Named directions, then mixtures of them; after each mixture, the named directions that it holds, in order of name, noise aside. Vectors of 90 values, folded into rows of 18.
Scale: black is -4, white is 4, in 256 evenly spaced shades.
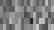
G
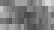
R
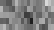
G, R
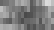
R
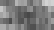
R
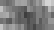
R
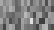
G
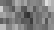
G, R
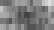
R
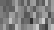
G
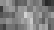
G, R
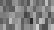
G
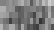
G, R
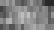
R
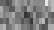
G, R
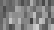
G, R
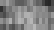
R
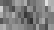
G, R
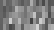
G, R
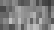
G, R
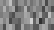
G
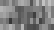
G, R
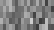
G
